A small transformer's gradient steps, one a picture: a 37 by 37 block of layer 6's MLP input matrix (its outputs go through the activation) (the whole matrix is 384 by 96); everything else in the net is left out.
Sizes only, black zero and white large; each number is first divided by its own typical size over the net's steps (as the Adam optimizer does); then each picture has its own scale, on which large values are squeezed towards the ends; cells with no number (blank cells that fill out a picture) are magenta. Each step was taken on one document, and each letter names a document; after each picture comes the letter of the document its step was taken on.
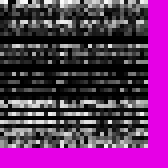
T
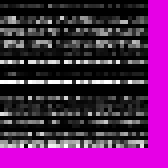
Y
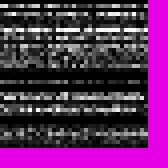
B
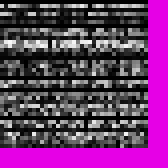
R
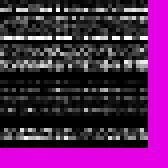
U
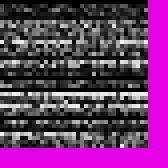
R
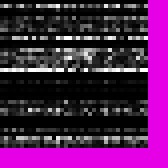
U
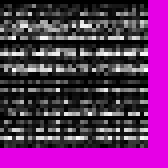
B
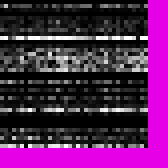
U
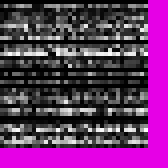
B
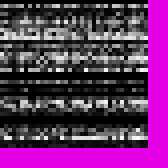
B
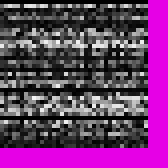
R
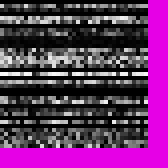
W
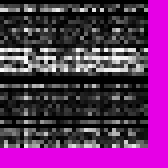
W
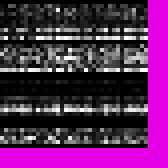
U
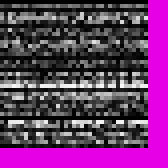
R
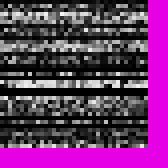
W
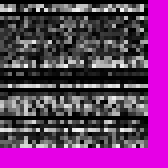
W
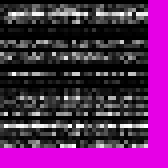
Y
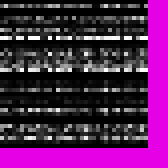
U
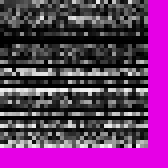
T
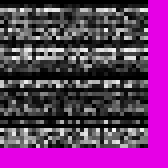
W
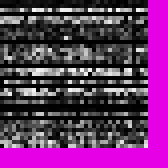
T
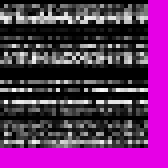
T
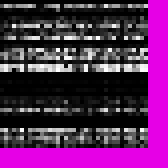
U
